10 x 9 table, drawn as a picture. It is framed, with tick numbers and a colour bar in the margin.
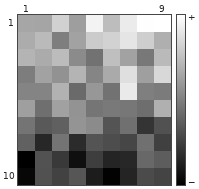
The top right is the ninth with the highest average. There is an overall slope up to the top. There are no regular stripes. On average the colour sits 50% of the way up the scale.
